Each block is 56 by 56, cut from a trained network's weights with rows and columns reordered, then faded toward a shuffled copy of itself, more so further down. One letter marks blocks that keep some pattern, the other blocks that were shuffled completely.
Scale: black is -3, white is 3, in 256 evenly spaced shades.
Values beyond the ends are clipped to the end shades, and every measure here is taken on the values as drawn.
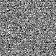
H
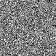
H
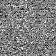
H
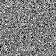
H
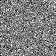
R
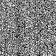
H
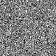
H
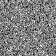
R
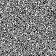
R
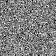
R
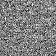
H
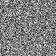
R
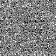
H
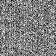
H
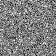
R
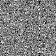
H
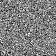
R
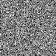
H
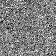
R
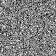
R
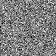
H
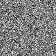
R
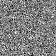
R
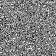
R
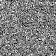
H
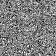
R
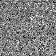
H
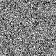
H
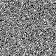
R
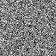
H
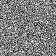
R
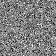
R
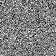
R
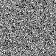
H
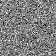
R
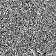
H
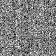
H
